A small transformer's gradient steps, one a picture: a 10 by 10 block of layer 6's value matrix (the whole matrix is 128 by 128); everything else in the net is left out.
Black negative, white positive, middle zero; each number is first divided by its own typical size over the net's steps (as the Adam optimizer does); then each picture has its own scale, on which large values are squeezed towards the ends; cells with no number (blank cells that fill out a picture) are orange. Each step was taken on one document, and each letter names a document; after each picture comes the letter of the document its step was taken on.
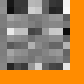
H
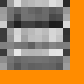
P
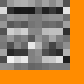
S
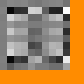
H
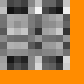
H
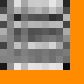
P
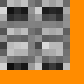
S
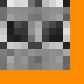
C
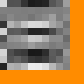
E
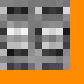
S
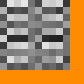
S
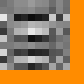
E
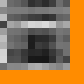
E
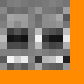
C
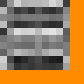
P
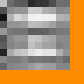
E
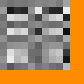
H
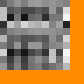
E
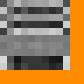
P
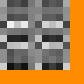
S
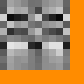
C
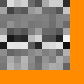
C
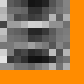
E
